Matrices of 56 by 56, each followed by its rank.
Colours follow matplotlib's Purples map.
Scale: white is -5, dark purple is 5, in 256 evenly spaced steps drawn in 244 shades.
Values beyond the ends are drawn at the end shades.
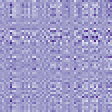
three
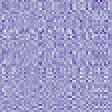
five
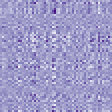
five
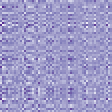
three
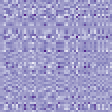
three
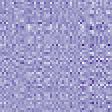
five
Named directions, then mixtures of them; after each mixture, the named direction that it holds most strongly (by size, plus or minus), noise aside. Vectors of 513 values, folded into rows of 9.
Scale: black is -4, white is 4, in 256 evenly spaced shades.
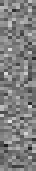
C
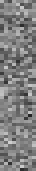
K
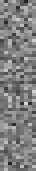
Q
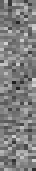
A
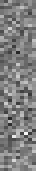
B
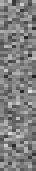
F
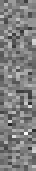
B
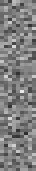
F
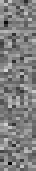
Q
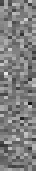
C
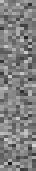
K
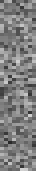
K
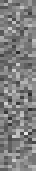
B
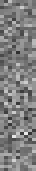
B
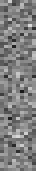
F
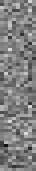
C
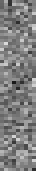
A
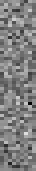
C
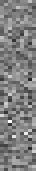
B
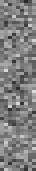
Q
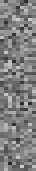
Q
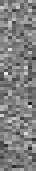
C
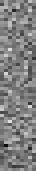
C
